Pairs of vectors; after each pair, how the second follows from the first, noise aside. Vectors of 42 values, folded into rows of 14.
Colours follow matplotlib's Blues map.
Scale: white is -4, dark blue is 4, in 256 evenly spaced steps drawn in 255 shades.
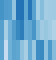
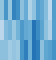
reversed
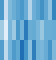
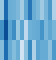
negated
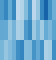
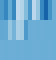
partly zeroed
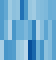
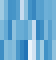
negated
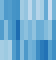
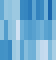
negated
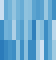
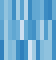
shuffled
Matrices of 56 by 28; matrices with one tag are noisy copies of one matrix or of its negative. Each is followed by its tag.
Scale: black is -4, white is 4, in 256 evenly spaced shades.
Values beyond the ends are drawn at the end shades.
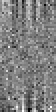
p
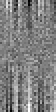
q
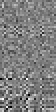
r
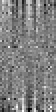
p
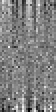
p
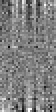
p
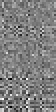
r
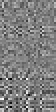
r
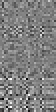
r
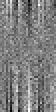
q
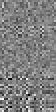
r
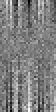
q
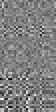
r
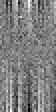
q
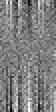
q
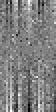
q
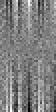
q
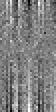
q
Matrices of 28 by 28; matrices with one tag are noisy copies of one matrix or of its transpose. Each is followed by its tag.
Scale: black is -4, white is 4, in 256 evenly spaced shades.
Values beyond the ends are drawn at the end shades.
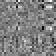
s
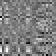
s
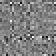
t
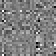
t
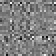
t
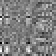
s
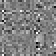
t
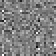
t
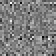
t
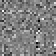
t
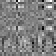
s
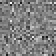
t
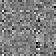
t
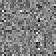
t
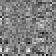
s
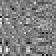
s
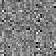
t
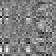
s
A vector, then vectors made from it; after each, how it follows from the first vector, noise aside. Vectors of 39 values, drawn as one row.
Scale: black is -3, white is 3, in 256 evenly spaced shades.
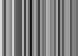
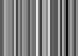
wrapped around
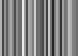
wrapped around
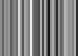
wrapped around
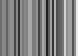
reversed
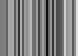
reversed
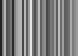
negated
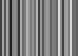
wrapped around
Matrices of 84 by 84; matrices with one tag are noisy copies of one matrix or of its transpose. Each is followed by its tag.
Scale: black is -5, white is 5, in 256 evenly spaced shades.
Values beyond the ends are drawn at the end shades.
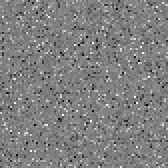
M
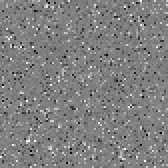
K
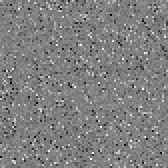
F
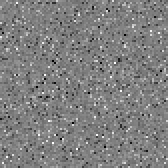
M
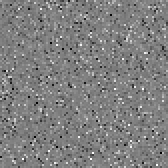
F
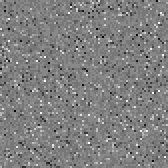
F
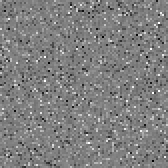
F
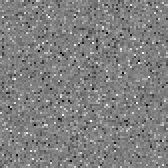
M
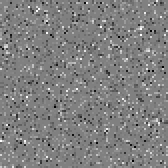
K
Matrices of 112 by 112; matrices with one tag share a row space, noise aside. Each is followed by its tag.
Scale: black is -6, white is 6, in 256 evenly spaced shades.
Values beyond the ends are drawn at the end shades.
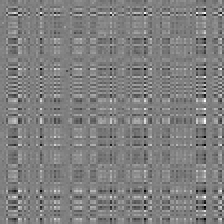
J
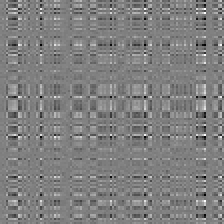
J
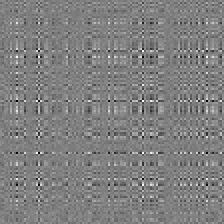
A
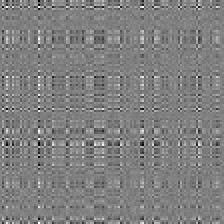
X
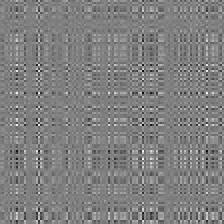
A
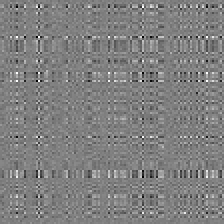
A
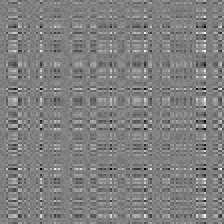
J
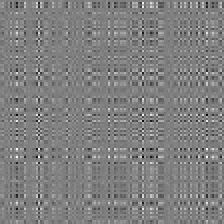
A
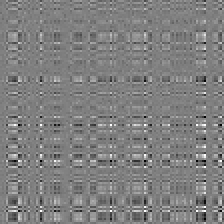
J
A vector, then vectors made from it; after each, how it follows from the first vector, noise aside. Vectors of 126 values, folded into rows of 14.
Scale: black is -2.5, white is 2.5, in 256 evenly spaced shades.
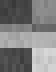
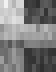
reversed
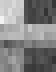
reversed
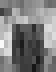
wrapped around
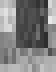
wrapped around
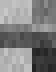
negated
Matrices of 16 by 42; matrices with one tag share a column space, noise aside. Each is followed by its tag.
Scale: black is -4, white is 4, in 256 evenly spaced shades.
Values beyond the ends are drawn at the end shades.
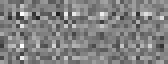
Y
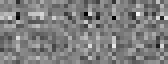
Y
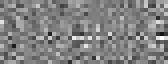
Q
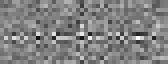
Q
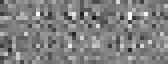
Y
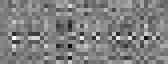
Q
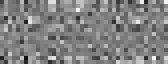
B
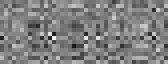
Q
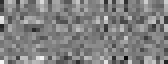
B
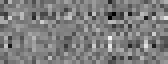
Y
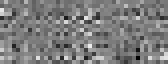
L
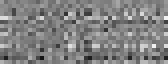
L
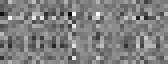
Y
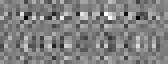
Y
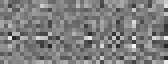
Q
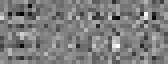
Y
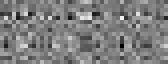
Y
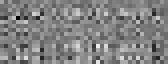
L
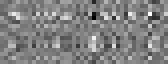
Y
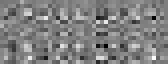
L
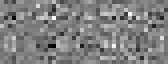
Y
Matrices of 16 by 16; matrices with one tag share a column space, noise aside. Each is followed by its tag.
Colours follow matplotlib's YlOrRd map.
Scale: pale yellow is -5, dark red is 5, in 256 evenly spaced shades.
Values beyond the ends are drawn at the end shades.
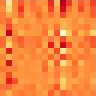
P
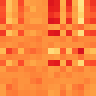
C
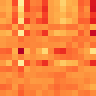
C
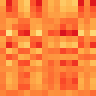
P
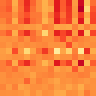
C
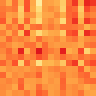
C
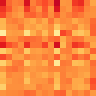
P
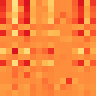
C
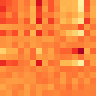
C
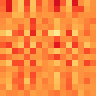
P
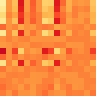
C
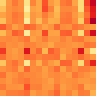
C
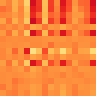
C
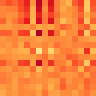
C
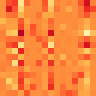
P
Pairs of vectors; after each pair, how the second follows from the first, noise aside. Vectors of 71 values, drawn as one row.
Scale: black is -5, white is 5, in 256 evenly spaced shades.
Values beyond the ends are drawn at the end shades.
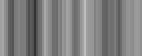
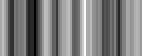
scaled up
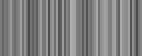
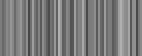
sign-scrambled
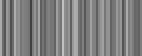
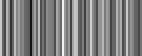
scaled up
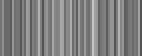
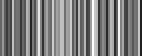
scaled up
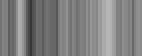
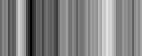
scaled up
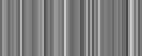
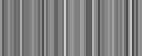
sign-scrambled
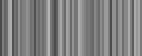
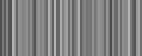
sign-scrambled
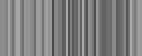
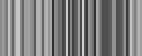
scaled up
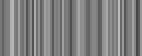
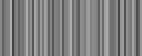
sign-scrambled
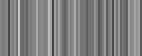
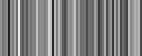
scaled up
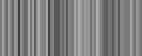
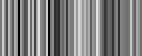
scaled up
